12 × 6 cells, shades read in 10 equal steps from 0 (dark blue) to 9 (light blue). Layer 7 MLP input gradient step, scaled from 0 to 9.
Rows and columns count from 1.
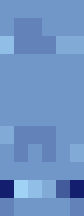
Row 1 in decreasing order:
6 6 6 6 6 6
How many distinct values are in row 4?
1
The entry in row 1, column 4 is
6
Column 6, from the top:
6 6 7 6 6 6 6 6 7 6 0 5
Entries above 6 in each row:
0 0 3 0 0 0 0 1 1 0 3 0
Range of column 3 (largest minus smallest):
3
